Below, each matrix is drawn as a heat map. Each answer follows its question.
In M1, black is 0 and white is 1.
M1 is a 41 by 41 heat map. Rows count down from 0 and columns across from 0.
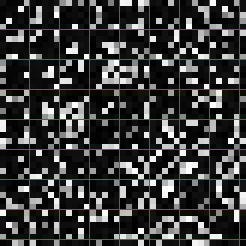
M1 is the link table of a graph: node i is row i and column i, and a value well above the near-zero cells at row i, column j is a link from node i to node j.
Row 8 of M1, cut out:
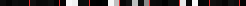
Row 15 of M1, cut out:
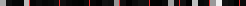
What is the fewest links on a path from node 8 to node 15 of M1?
2
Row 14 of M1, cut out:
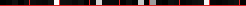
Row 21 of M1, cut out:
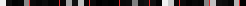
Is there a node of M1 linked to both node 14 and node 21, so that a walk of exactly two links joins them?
yes
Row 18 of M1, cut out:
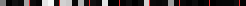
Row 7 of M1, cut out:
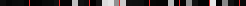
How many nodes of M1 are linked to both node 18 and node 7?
2
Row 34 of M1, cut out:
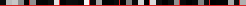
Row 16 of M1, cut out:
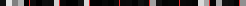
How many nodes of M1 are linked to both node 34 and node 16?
8
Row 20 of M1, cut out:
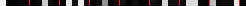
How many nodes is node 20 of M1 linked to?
10
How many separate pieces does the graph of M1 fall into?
1
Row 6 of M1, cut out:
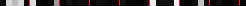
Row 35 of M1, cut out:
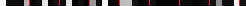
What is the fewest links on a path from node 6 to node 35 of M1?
4
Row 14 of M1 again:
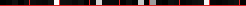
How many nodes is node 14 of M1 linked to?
5
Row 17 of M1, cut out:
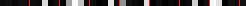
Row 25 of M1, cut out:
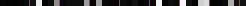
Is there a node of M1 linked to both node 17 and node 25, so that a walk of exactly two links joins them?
no
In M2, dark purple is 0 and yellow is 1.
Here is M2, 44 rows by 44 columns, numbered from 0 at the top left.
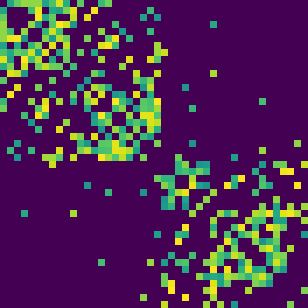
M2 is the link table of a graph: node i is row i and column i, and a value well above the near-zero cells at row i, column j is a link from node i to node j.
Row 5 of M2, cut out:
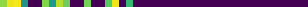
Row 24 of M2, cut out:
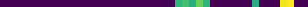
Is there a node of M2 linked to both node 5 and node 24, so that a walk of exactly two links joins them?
no
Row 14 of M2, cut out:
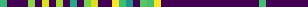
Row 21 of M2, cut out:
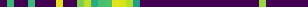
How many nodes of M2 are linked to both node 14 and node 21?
8
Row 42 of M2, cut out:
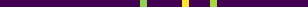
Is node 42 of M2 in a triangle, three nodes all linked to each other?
no
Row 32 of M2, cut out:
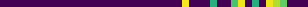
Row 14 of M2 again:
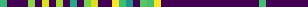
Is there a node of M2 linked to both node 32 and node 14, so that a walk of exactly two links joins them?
no
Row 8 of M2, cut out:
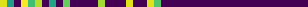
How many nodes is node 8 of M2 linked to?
11
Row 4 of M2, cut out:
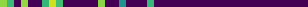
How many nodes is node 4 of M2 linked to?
9
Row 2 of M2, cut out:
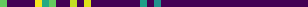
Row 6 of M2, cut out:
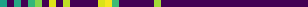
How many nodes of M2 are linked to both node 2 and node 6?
4
